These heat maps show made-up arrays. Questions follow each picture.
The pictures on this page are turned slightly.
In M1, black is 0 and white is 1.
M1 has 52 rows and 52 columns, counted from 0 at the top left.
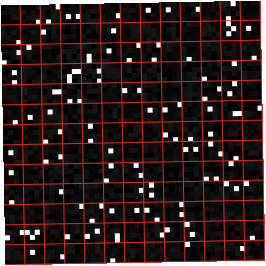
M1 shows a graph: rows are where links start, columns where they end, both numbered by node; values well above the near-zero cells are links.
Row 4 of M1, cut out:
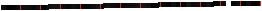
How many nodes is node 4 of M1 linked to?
1
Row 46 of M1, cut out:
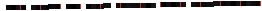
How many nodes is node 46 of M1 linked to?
7
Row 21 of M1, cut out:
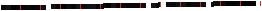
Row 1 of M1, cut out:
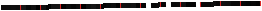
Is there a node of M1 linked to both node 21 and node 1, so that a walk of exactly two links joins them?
yes
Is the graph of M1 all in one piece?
no
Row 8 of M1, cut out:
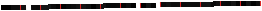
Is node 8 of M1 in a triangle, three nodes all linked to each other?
no
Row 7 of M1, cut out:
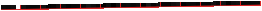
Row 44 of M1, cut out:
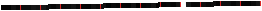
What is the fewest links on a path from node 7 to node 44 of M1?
6
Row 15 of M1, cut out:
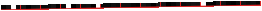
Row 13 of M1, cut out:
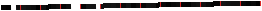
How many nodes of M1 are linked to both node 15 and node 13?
2
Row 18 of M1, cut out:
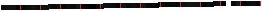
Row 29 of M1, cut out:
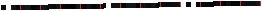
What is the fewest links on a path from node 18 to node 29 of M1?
4
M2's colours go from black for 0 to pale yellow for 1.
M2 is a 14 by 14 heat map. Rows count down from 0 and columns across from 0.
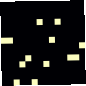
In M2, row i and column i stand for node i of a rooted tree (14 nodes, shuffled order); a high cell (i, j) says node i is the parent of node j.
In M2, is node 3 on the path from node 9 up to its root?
yes
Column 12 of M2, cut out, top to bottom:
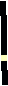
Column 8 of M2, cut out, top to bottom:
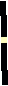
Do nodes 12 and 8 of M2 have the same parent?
no
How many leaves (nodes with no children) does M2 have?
8
